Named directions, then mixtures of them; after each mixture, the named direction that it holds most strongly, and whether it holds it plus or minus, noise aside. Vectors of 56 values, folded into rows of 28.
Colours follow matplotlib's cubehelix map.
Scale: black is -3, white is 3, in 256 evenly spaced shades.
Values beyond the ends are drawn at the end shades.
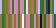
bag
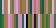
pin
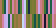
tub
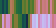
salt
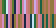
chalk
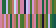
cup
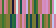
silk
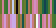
silk, minus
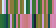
cup, minus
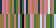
bag, minus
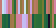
salt, minus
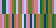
chalk, plus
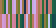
cup, plus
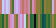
salt, minus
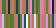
pin, minus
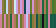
cup, plus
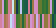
silk, minus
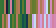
salt, plus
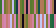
bag, minus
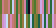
tub, plus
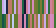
tub, minus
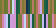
tub, plus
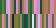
chalk, plus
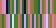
chalk, minus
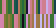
bag, minus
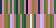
bag, minus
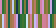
pin, minus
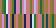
chalk, plus
